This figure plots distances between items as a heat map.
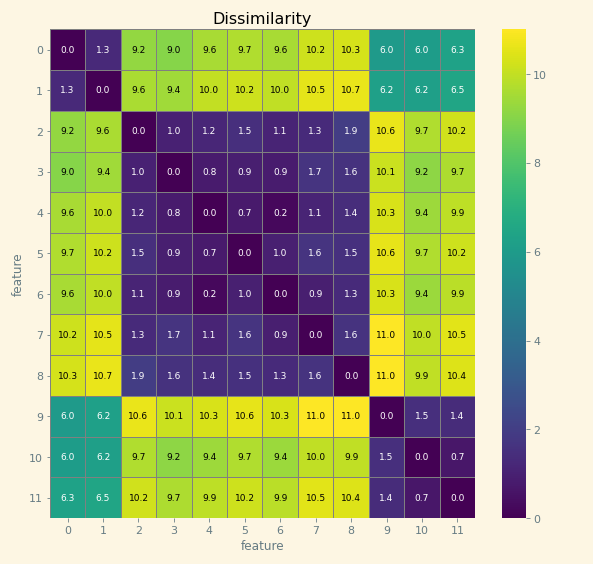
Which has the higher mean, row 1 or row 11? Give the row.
1
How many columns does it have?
12
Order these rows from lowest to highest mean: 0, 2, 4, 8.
4, 2, 8, 0
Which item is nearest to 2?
3
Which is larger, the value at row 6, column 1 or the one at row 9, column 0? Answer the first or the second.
the first
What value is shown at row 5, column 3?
0.9
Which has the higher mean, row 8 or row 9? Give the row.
9
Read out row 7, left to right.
10.2 10.5 1.3 1.7 1.1 1.6 0.9 0.0 1.6 11.0 10.0 10.5
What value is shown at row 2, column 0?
9.2
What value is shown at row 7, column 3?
1.7
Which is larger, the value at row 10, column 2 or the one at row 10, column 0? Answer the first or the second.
the first
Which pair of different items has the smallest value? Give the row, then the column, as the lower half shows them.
6, 4
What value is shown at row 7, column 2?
1.3
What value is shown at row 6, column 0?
9.6
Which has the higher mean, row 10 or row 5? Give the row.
10
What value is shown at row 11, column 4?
9.9
